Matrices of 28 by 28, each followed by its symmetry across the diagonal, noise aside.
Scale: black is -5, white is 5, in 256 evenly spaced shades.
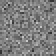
symmetric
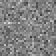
neither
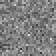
neither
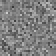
antisymmetric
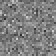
neither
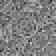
symmetric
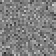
antisymmetric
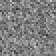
antisymmetric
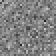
symmetric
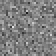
antisymmetric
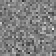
antisymmetric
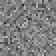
symmetric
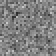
symmetric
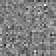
antisymmetric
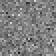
neither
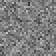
neither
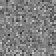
antisymmetric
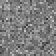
symmetric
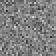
neither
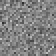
symmetric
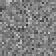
antisymmetric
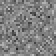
symmetric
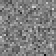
neither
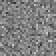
neither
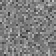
neither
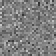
neither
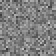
symmetric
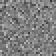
antisymmetric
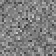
symmetric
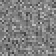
antisymmetric
